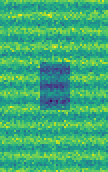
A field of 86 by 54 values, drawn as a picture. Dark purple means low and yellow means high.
Stripes running across repeat 11 times from top to bottom. There is no overall slope. An odd patch, lower than its surroundings, sits in the centre. The centre is the ninth with the lowest average. There is no seam.
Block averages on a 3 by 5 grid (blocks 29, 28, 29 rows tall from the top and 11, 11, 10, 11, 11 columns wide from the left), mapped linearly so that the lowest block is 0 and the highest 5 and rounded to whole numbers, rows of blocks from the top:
55555
54045
55555
